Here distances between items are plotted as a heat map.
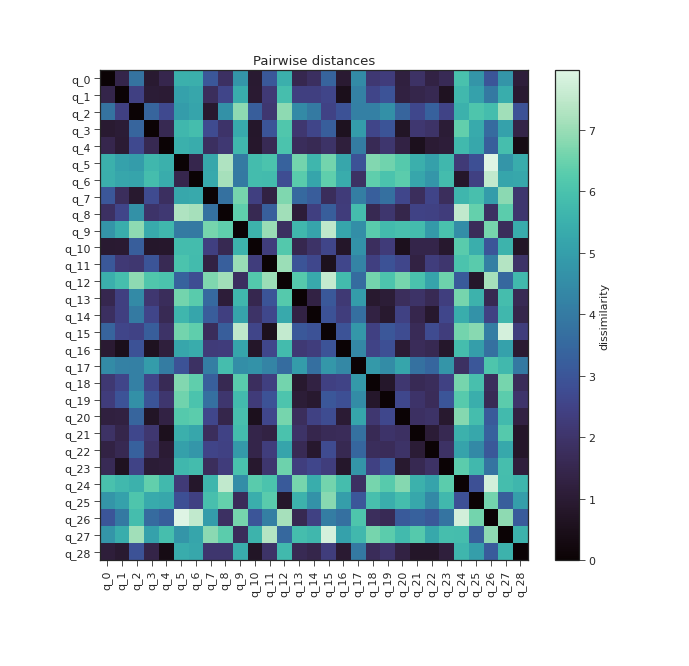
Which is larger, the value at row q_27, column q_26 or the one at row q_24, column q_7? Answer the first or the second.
the first
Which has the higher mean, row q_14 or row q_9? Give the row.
q_9
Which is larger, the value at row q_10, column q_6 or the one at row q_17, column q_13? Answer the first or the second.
the first
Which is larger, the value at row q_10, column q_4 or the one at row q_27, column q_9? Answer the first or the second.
the second
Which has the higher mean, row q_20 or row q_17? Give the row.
q_17
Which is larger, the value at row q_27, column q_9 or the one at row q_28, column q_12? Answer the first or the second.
the second
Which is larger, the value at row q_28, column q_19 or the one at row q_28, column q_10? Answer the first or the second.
the first
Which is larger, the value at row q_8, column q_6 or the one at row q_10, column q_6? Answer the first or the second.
the first
